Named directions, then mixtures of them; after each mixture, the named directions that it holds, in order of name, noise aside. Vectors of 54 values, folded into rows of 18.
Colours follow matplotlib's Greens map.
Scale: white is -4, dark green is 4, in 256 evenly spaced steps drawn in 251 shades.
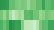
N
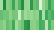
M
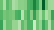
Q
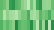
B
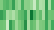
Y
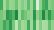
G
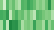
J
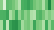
J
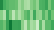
B, G, N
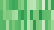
M, Q, Y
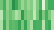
Q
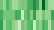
Q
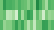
G, N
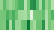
M, Q, Y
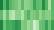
B, N, Q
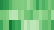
N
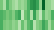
Q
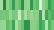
M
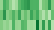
B, G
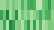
G, J, M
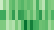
G, N, Y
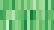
Y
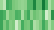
Q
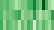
Q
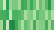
J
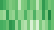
G, N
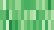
J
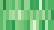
M, N, Q
